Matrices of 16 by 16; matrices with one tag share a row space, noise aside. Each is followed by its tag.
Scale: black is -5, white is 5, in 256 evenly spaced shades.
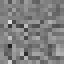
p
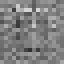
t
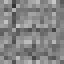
t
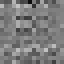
t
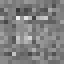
t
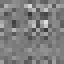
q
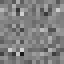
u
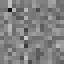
p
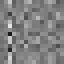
p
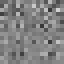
u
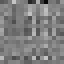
q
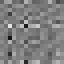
p
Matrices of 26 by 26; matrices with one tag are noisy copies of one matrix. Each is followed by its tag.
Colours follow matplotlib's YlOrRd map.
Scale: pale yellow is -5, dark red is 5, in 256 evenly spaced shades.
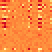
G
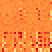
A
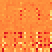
A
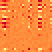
G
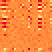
G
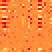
G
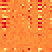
G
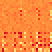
A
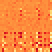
A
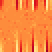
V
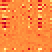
G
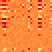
G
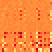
A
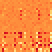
A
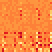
A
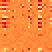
G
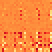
A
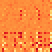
A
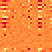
G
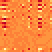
G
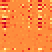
G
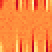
V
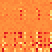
A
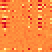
G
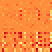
A
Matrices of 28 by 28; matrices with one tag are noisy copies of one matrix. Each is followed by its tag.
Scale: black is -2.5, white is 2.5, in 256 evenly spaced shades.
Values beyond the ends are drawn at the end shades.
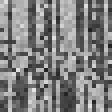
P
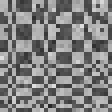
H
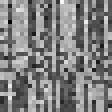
P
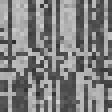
P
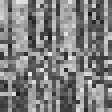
P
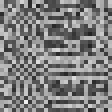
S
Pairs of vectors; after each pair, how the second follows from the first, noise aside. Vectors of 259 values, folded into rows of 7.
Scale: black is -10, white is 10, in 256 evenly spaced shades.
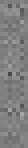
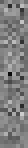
scaled up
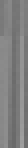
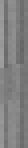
wrapped around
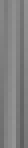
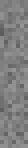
shuffled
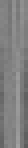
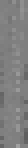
partly zeroed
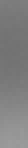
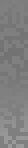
partly zeroed
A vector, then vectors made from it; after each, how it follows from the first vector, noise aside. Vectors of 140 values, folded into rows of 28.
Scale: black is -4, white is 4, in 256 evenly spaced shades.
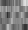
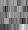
wrapped around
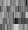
wrapped around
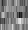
wrapped around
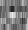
wrapped around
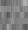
shrunk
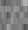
shrunk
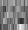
wrapped around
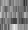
wrapped around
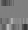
partly zeroed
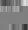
partly zeroed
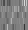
partly zeroed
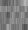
shrunk
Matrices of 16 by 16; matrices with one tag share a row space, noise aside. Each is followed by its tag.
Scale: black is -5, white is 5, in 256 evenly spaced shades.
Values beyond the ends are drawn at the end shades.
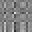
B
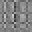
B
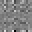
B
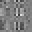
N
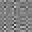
B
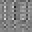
B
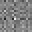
B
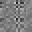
N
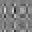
B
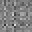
B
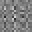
B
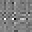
B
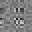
N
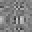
N
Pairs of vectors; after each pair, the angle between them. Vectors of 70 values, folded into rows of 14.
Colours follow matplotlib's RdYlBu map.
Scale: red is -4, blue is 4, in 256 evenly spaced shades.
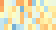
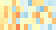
partly opposed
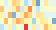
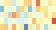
nearly opposite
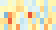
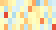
partly opposed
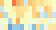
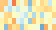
orthogonal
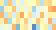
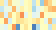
nearly parallel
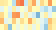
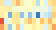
partly aligned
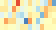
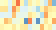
nearly parallel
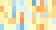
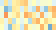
orthogonal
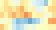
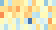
partly aligned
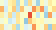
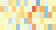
nearly parallel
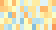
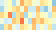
nearly opposite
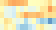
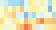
nearly opposite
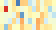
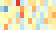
nearly opposite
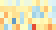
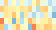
nearly parallel
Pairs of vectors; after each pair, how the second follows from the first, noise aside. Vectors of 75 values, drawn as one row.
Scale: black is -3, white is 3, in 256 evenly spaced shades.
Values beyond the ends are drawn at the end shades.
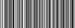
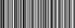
negated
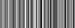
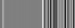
partly zeroed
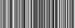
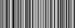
negated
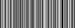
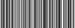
negated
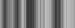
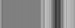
partly zeroed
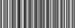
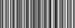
reversed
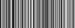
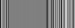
partly zeroed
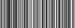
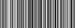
negated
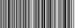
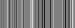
partly zeroed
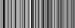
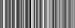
negated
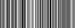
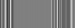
partly zeroed
